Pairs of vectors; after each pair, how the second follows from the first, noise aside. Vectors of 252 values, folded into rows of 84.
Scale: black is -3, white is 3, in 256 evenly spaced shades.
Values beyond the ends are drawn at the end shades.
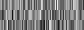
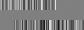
partly zeroed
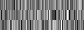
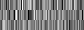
reversed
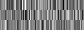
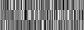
sign-scrambled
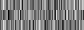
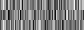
copied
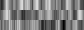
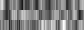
negated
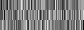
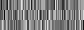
copied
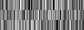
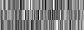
negated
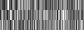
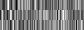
copied
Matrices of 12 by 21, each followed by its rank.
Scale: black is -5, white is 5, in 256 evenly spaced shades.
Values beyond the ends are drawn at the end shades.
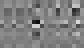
two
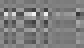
one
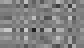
two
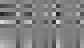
one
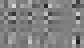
two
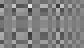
one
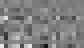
two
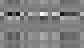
one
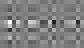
one
